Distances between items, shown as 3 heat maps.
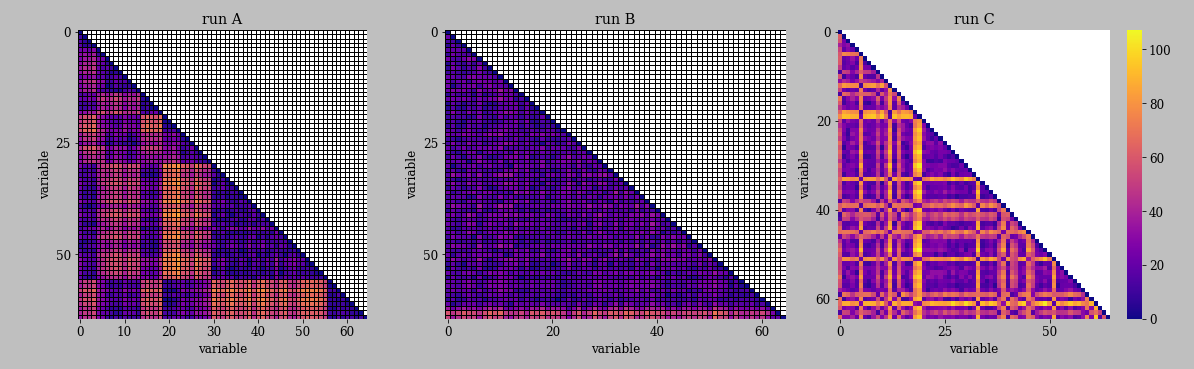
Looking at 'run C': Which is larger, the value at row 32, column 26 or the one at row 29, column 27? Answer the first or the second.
the second
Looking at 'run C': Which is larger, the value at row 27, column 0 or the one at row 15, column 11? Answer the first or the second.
the first
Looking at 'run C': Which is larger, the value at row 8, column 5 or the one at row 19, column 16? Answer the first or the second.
the second
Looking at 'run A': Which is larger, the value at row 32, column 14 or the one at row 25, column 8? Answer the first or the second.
the second
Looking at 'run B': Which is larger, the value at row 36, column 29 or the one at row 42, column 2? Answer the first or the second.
the first
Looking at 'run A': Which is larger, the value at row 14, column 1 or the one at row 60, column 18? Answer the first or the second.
the second
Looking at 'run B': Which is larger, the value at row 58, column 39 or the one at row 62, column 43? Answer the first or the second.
the second
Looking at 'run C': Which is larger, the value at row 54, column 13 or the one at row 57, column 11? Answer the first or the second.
the second
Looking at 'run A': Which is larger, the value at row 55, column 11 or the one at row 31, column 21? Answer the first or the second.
the second
